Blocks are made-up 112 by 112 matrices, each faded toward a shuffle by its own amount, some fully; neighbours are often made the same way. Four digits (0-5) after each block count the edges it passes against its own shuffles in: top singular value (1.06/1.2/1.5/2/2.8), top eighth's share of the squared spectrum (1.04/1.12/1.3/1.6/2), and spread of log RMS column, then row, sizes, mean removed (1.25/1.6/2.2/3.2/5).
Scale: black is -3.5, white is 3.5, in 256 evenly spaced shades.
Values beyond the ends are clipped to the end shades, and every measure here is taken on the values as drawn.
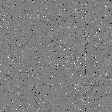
2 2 1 0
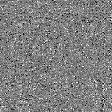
4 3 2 1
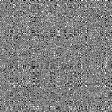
5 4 3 3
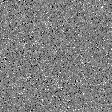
2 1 0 0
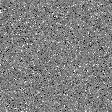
1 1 0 0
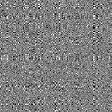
5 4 3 3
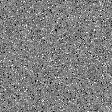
3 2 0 1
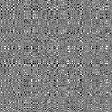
5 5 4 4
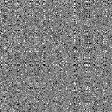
5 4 3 3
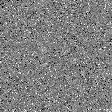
3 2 0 0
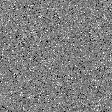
3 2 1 0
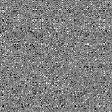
4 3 2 2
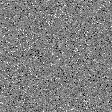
2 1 0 0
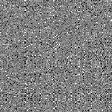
4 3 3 2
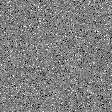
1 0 0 0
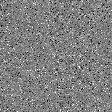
3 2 1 0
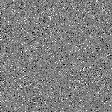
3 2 1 1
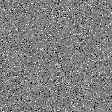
3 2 0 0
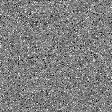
3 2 1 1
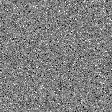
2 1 0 0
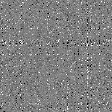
2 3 3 2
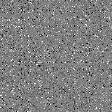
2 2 2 2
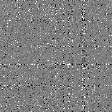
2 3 3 3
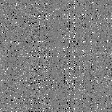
2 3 3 2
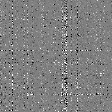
3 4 3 2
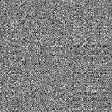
4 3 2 2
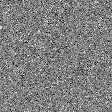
1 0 0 0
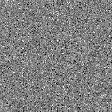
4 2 1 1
